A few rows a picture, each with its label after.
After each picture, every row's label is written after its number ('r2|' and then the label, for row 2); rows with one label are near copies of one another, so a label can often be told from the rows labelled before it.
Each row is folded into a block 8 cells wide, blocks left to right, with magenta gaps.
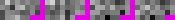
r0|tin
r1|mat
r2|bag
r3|bag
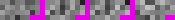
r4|bag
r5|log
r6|log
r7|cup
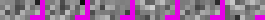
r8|log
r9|log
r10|tin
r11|cup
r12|log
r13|cup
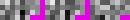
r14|mat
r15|mat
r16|cup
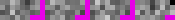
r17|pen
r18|tin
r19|tin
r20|log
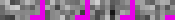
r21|cup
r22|tin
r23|mat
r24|cup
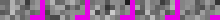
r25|pen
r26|cup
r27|log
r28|pen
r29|log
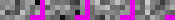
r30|log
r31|bag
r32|cup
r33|pen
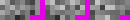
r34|bag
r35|cup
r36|tin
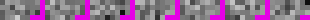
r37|tin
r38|tin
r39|bag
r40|mat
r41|cup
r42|cup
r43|log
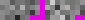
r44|bag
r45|tin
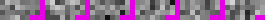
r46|tin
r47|cup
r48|bag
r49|log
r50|pen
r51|mat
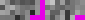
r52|bag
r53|mat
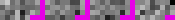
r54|mat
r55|bag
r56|bag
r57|log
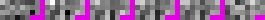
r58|bag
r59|mat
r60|mat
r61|mat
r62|mat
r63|cup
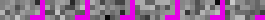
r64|log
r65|pen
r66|bag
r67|cup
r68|log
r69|tin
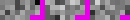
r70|log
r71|cup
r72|tin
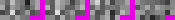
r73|pen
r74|pen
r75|mat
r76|bag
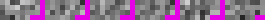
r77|cup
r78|log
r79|pen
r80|log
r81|mat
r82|bag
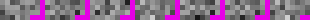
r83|cup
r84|bag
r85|log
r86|tin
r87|bag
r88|bag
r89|tin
